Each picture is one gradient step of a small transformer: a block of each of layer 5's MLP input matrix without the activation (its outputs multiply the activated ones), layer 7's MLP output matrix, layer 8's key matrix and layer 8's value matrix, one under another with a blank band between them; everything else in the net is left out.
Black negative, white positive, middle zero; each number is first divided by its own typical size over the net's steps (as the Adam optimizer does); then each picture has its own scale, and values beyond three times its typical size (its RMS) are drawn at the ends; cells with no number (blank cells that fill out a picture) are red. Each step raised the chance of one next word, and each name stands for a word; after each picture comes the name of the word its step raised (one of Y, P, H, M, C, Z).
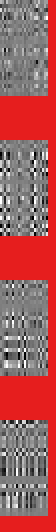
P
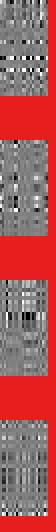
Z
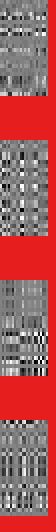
P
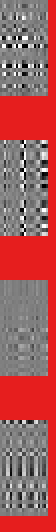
P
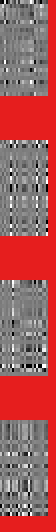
Z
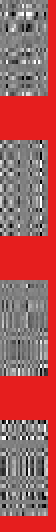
P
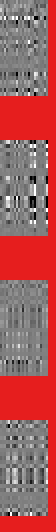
Z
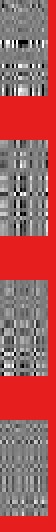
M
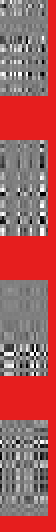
M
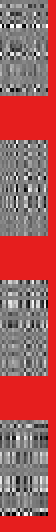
Z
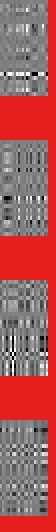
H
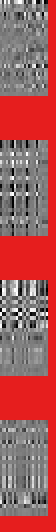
M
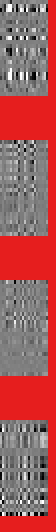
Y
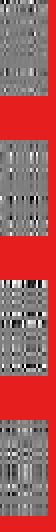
H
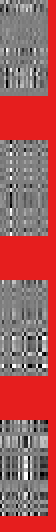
Y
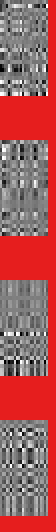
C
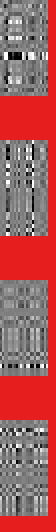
C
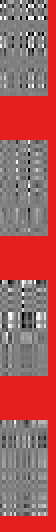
Y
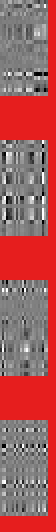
H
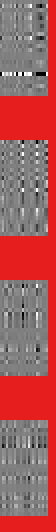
Y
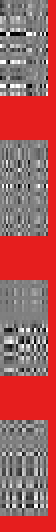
P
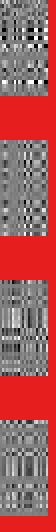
P
